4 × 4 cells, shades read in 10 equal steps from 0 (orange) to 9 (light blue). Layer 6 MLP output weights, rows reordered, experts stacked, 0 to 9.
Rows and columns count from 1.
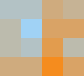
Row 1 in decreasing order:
7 7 5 4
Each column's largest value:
7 9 4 6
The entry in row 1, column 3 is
4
